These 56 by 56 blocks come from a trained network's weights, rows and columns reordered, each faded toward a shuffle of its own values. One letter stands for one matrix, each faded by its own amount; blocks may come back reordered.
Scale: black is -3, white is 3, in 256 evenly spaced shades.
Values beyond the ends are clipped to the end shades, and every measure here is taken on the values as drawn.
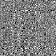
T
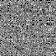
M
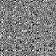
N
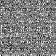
M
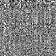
T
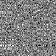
N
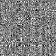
T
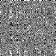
N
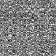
M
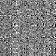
T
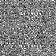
M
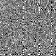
N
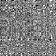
T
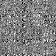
T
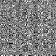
T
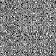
T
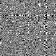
N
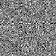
N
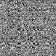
M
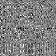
N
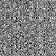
T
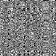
T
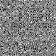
M
